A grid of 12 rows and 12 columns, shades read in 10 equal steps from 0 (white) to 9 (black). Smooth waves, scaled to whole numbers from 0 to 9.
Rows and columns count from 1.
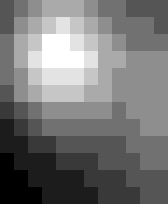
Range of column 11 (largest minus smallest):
2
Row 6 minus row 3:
1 1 1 2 2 1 1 0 0 -1 -1 -1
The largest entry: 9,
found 6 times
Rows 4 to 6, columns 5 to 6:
0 0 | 1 1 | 2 2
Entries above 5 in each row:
4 2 0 0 0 1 2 3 9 10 12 12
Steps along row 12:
same same down same same same down same same down same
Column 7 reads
4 3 2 1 2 3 4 5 6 7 7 8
